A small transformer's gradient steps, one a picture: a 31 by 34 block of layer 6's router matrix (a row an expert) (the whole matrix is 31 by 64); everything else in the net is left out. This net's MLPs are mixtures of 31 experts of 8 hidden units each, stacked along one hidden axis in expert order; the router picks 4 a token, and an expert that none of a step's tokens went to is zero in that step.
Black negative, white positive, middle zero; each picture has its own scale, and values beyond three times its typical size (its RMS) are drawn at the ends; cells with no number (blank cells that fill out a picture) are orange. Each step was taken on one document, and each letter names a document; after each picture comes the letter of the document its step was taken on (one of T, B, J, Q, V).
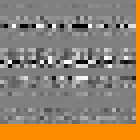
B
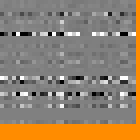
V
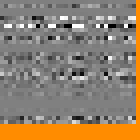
B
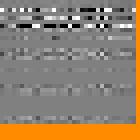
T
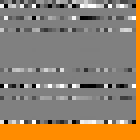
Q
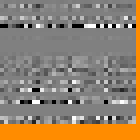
T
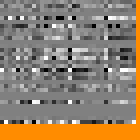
T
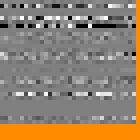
B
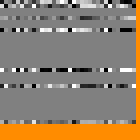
Q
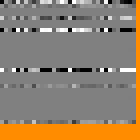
Q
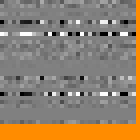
V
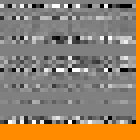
T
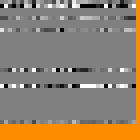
Q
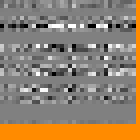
T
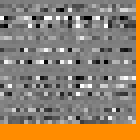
B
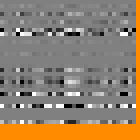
V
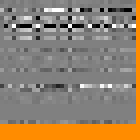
T
